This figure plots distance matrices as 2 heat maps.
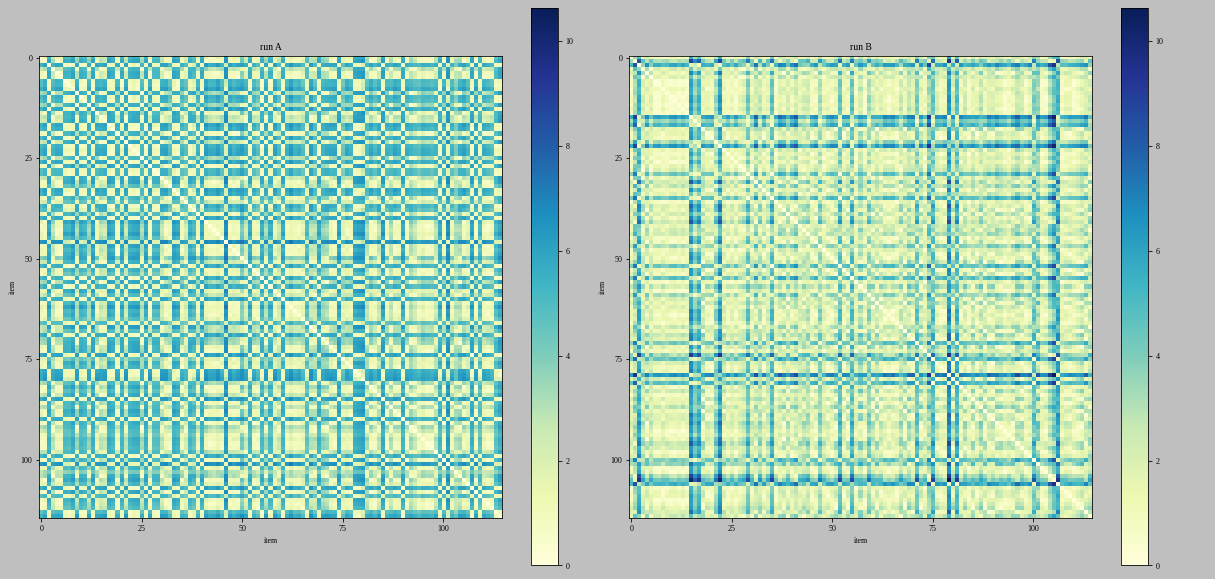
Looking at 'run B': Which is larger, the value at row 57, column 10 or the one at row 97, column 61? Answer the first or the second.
the second
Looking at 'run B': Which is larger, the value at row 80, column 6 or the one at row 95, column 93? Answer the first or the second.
the first
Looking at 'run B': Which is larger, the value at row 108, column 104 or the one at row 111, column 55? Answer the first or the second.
the second
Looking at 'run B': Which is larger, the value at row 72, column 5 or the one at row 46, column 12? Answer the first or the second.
the first
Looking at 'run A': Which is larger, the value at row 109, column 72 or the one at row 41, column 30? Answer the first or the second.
the first
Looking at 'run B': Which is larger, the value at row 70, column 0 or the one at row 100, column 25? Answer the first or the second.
the second
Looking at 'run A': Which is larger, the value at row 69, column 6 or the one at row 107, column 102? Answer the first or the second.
the second
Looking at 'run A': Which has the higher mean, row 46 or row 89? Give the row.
46
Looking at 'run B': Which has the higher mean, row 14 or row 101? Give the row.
101
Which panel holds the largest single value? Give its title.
run B
